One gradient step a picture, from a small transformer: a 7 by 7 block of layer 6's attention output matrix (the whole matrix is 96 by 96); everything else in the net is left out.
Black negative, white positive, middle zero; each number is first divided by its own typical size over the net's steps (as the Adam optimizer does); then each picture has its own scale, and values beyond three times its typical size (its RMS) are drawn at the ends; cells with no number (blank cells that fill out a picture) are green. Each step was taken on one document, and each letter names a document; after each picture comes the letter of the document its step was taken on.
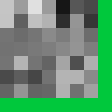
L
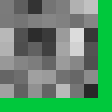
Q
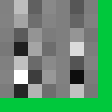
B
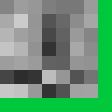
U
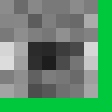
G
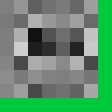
G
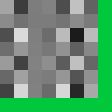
L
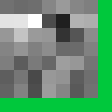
U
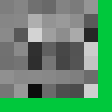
G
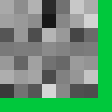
U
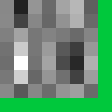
Q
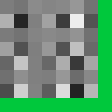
L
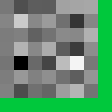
Q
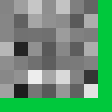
G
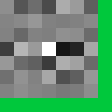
Q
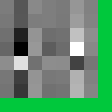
B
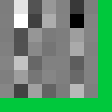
B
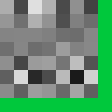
L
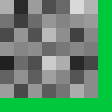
U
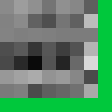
G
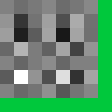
L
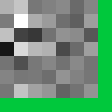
Q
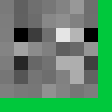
Q
